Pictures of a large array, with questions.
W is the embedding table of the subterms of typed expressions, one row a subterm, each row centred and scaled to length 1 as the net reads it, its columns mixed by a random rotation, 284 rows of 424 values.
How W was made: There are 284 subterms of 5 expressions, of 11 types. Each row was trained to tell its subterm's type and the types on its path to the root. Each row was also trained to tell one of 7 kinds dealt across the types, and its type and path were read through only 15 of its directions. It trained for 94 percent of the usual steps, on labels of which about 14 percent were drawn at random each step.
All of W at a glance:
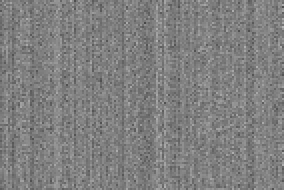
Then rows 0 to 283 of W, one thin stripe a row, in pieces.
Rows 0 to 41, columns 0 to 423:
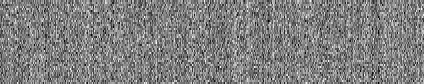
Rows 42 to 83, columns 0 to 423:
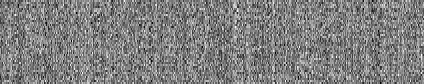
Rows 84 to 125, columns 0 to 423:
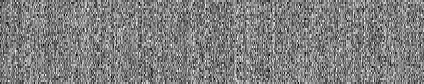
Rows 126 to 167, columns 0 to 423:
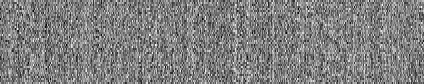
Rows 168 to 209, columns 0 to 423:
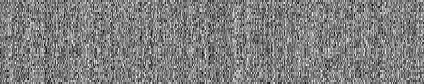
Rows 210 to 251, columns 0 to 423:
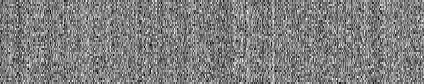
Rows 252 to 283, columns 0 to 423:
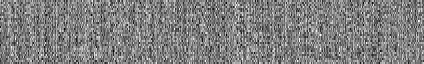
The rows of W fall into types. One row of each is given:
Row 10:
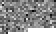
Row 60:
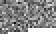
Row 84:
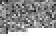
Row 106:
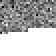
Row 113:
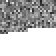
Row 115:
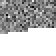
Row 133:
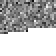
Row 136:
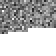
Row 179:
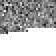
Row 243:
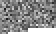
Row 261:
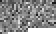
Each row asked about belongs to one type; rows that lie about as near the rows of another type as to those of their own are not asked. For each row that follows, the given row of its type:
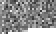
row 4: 10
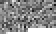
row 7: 84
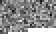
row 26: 113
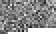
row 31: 261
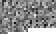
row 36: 179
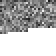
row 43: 115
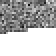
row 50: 261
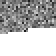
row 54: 60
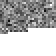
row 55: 84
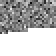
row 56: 106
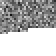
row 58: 243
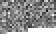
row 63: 115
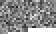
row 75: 113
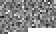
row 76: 113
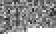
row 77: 10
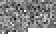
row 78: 106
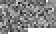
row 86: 60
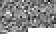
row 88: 115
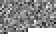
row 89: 133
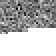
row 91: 106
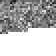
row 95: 10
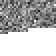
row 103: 133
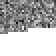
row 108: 84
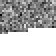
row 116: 106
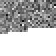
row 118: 84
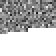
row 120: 243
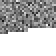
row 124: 133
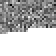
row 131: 84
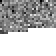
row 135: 113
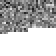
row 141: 106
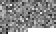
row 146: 10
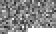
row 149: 136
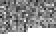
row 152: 60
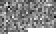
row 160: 60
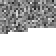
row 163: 179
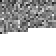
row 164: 261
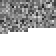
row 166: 84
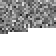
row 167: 133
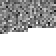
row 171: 261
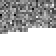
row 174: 106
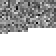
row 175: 60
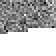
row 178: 261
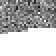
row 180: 60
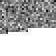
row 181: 115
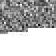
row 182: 115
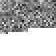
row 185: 84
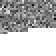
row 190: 84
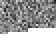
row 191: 243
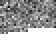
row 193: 60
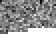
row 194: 113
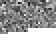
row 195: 60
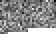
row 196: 115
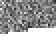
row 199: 243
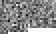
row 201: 179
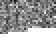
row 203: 10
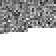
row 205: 261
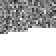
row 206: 10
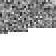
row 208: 106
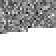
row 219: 261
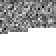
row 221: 179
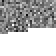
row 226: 179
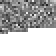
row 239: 113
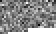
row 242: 115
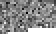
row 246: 115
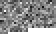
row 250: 179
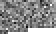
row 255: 113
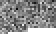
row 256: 60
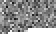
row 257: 261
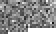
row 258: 113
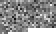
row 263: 106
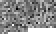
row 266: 60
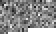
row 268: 261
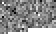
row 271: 243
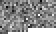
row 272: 261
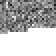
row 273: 84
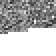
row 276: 10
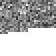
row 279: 10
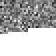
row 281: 243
